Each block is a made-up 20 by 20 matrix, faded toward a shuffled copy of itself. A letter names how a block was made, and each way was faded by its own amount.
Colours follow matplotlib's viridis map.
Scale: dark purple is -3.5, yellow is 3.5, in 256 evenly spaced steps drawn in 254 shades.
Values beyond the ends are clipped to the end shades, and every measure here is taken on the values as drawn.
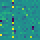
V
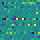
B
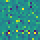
V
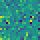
V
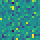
V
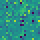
V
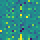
V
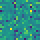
V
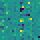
V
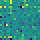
V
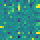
V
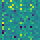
V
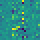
V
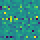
B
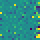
V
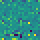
B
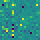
V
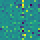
V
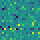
V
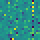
V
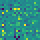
V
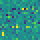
B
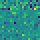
B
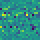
B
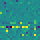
B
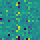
V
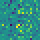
V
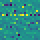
B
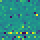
B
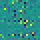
V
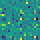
V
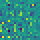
V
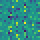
V
